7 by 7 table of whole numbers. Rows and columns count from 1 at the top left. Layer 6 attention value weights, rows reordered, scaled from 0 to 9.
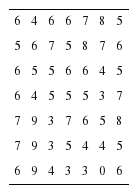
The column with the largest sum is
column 2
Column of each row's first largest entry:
6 5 1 7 2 2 2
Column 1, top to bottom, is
6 5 6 6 7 7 6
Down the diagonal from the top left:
6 6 5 5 6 4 6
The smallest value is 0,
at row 7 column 6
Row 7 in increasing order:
0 3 3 4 6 6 9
